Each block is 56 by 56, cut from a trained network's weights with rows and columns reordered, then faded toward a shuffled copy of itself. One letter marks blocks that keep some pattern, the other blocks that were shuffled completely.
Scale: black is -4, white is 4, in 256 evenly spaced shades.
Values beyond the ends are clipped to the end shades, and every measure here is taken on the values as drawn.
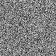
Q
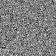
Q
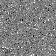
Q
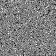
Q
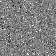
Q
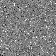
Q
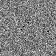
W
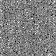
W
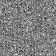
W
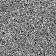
Q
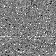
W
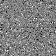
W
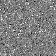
Q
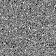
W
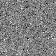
Q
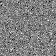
Q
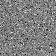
Q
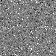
Q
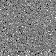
W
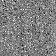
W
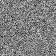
Q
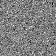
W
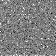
W
